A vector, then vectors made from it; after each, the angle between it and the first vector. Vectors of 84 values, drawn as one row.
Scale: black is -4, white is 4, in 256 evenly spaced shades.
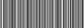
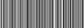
nearly parallel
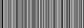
nearly opposite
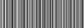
partly aligned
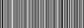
nearly opposite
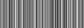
partly aligned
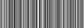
partly aligned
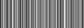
orthogonal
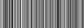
partly aligned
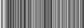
orthogonal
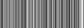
partly opposed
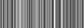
partly aligned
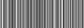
nearly parallel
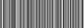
nearly parallel
